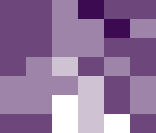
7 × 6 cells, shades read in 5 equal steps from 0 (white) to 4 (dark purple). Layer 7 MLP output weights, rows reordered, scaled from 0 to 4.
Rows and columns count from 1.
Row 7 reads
3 3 0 1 0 3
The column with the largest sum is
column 1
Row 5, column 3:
2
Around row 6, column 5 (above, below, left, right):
3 0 1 2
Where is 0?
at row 6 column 3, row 7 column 3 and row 7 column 5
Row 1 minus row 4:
0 1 1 1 1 0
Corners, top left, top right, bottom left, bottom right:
3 3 3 3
